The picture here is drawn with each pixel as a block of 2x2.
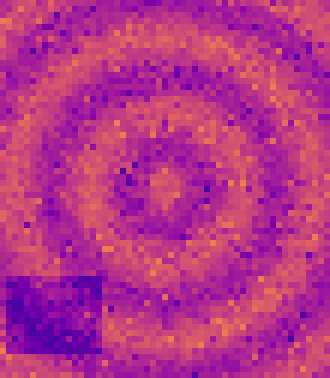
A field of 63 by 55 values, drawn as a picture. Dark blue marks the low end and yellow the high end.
Ninth with the lowest average: bottom left. Odd patch: lower, in the bottom left. Rings: centred on the centre.
